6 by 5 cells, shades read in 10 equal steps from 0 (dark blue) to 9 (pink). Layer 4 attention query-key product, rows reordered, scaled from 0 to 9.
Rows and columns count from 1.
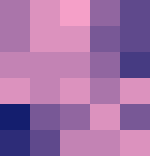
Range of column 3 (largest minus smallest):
4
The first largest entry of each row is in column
3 2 1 1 4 5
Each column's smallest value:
0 3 5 4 2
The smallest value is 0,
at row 5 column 1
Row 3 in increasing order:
2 5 7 7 7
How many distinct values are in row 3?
3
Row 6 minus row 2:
-5 -5 -1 3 5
